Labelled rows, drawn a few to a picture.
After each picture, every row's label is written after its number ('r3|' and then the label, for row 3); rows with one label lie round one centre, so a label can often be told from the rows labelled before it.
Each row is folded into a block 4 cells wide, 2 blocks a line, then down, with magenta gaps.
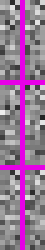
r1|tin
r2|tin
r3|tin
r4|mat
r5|tin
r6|tin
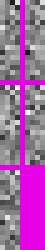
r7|tin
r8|tin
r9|mat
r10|tin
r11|tin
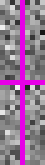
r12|tin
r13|mat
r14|tin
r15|mat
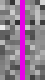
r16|tin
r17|tin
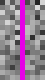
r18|mat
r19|mat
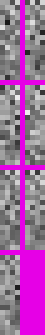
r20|tin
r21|mat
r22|mat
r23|tin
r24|mat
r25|mat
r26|mat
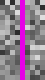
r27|mat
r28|tin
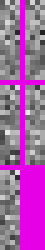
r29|mat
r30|mat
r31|tin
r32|tin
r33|tin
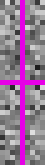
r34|mat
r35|tin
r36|tin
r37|tin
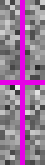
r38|mat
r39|tin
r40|tin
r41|tin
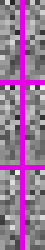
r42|mat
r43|mat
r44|mat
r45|mat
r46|tin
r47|tin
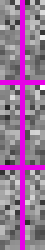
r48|tin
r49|mat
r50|tin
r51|tin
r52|mat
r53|mat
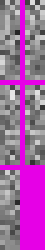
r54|mat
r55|mat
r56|tin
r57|tin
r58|mat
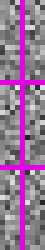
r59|tin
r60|tin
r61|tin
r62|mat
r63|tin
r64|mat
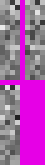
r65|tin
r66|tin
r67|mat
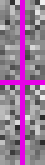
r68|tin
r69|tin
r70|mat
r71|mat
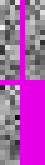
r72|tin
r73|mat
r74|mat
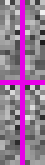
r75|mat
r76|mat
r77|mat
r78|mat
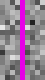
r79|tin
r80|tin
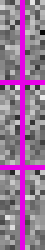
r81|tin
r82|mat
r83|mat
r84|mat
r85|tin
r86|tin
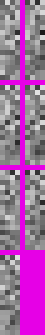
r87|mat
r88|mat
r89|mat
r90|mat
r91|tin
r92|mat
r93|mat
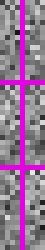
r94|mat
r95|tin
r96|mat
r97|mat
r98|tin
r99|mat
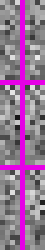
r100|tin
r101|tin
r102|mat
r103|mat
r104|tin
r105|mat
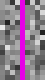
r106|tin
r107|mat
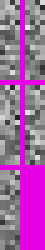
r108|tin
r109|tin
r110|mat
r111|tin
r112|tin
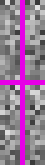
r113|mat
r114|mat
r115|tin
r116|tin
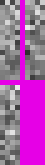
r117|mat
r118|tin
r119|tin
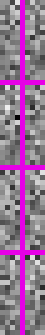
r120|tin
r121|mat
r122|mat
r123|tin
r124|mat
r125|tin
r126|tin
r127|mat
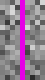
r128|tin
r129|tin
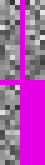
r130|tin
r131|mat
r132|tin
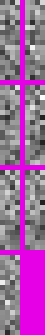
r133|tin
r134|tin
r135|tin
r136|mat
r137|mat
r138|mat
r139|tin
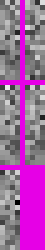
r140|mat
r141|tin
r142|mat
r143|mat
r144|mat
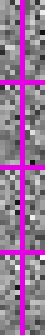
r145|tin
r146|mat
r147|mat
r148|tin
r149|mat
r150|tin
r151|mat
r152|tin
